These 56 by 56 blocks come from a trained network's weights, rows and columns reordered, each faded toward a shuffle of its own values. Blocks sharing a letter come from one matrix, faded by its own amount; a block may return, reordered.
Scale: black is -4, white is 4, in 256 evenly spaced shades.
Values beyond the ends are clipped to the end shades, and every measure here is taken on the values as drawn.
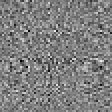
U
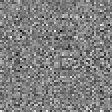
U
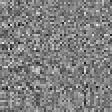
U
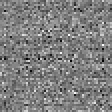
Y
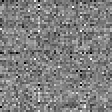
Y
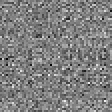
U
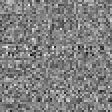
U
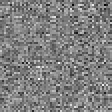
U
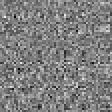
U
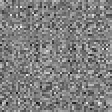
U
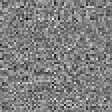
U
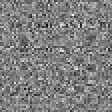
U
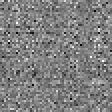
Y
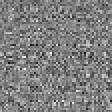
U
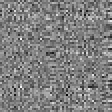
U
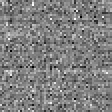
Y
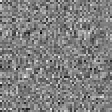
U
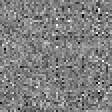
Y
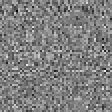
U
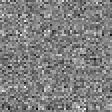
U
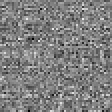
U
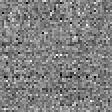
Y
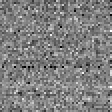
Y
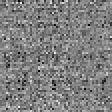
Y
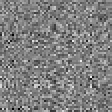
U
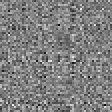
U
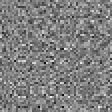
U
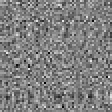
U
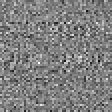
U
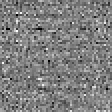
Y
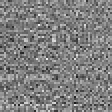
U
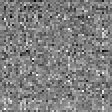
Y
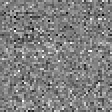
Y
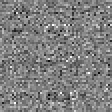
Y
